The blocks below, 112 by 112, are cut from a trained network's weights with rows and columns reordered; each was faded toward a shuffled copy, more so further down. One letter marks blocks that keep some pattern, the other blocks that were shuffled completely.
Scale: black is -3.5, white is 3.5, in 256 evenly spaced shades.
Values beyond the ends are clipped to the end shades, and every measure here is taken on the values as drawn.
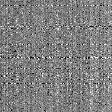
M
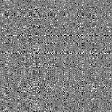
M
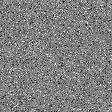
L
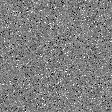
L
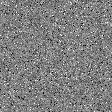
L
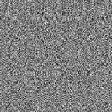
M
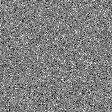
L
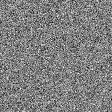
L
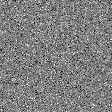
L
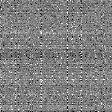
M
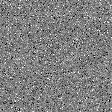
L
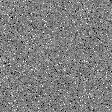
L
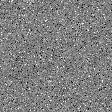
L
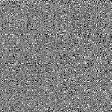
M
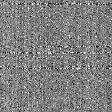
M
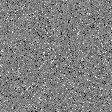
L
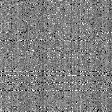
M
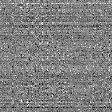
M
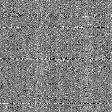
M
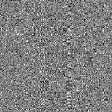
M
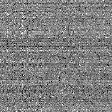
M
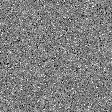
L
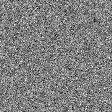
L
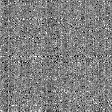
M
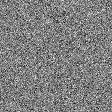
L
